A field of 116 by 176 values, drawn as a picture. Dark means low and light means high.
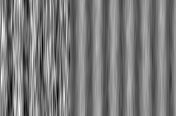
Stripes: upright, repeating 11 times. Seam: vertical, 40% of the way across, the right part calmer. Histogram: bell-shaped.
